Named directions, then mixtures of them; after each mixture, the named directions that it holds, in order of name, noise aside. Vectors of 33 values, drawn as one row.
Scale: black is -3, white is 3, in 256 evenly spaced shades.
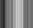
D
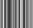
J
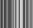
D, J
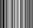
D, J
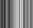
D, J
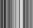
D, J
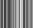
D, J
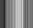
D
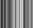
D, J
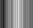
D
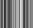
D, J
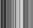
D, J
